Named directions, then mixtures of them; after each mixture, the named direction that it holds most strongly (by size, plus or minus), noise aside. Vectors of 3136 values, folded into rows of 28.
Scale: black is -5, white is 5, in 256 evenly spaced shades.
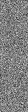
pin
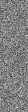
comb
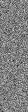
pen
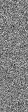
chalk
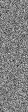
pen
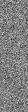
chalk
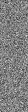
pin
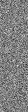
pen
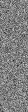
pen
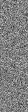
chalk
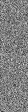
pin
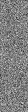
pin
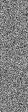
pin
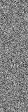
pen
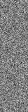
pen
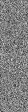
pin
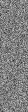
pen
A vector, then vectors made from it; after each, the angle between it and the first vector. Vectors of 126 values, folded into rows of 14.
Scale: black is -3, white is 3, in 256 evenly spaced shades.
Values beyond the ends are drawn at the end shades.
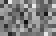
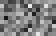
partly opposed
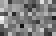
partly opposed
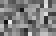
orthogonal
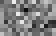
orthogonal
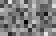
nearly parallel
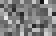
partly aligned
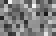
nearly parallel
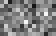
nearly opposite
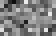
orthogonal
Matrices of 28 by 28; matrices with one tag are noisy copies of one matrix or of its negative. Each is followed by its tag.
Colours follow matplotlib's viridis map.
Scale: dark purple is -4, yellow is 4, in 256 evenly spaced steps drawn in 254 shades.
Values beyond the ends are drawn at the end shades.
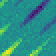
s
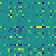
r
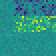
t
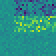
t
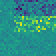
t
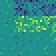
t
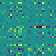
r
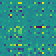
r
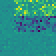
t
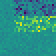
t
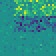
t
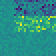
t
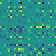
r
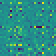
r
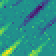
s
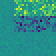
t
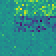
t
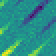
s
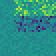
t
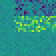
t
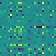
r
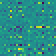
r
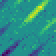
s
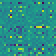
r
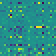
r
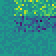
t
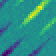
s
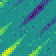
s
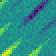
s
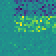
t
